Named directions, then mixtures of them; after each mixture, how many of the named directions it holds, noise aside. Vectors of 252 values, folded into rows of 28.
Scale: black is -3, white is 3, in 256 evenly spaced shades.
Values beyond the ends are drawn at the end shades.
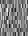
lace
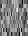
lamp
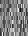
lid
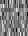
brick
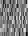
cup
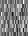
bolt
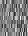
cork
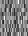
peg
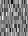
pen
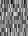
one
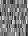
two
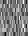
three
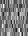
two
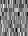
one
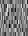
one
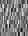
three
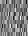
two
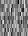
one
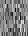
three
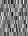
two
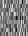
three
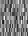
one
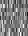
one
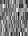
two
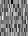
one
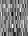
three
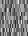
one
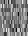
three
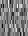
two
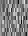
two
